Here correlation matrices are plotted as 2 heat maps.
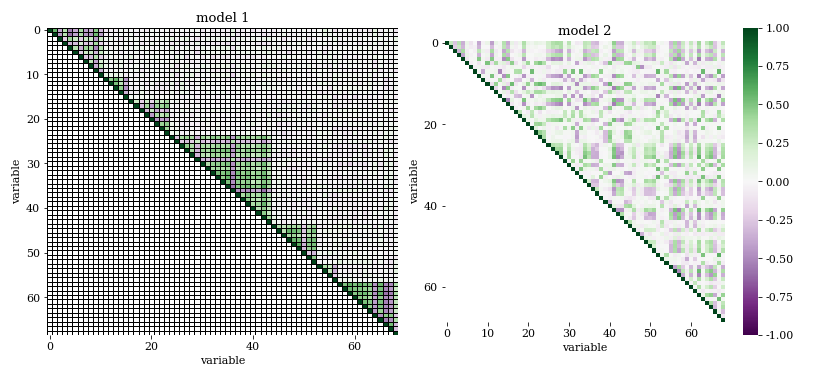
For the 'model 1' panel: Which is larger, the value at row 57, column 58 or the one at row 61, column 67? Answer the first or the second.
the first
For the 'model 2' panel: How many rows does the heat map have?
69
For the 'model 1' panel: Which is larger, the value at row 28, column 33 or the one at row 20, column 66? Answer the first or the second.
the first
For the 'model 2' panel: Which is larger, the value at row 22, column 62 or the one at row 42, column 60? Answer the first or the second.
the first
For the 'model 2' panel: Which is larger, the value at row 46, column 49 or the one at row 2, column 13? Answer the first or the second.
the first
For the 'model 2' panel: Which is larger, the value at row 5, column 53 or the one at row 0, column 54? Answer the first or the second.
the first
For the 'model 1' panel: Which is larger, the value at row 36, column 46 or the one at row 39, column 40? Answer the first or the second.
the second
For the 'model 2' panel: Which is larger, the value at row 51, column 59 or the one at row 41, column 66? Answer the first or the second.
the first
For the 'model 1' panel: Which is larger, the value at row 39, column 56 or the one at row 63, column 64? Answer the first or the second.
the first
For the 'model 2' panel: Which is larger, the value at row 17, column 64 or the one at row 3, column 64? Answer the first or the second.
the second
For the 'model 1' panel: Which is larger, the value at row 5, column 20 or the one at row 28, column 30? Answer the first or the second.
the second
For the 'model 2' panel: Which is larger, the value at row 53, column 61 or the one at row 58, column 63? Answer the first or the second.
the second
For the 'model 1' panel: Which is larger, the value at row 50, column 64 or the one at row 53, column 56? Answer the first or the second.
the first
